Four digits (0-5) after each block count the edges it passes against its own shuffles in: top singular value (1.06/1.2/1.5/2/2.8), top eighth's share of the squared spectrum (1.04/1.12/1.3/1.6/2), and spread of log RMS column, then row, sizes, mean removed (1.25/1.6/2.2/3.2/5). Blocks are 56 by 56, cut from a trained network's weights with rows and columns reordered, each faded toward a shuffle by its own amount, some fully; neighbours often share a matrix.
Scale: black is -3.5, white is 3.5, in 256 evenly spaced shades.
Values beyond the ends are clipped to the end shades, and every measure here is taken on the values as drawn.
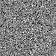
1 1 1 0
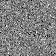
1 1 0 0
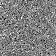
0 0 0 0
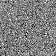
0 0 0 0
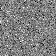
0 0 0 0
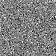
0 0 0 0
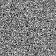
2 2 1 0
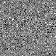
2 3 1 2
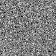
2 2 0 2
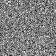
1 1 0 0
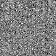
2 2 0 1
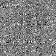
2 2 0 2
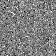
0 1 0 0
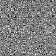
3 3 1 2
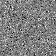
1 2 0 0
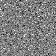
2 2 0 0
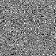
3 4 2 2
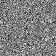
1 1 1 1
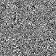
2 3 1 2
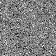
0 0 1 0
